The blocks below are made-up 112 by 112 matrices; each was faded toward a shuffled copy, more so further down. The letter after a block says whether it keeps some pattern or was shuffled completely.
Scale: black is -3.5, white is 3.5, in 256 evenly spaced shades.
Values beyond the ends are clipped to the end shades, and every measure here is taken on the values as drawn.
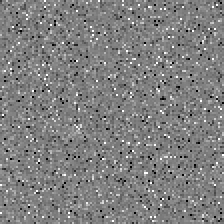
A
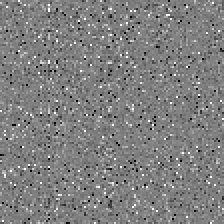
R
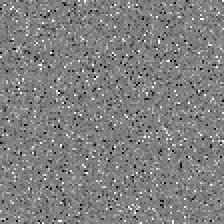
A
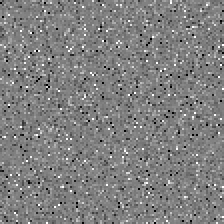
A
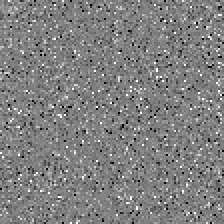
R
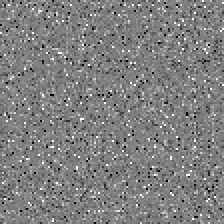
R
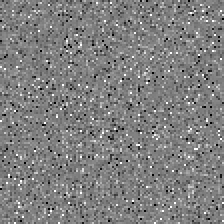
R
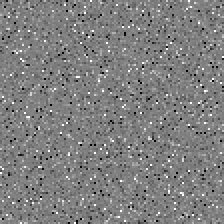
A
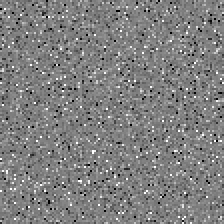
A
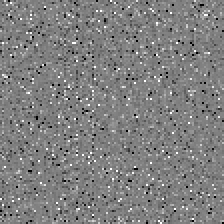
R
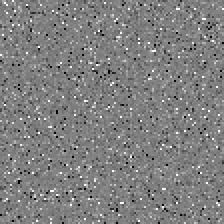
A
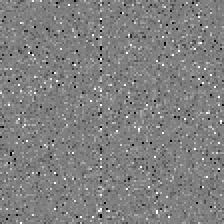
R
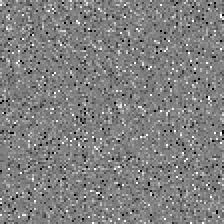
R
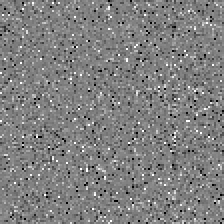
R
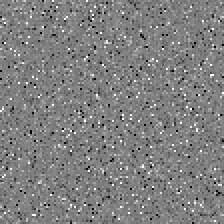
A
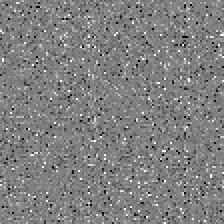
R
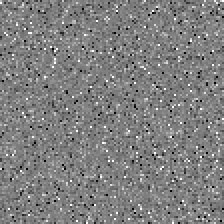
A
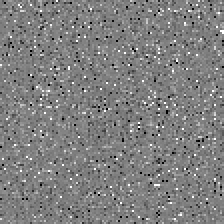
R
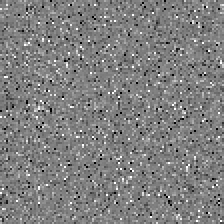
R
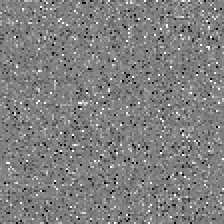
R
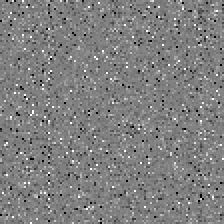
R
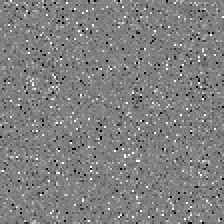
R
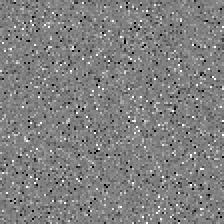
A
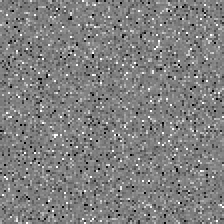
A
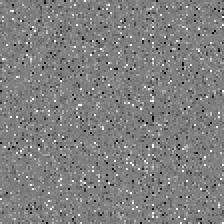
R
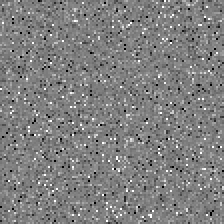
A
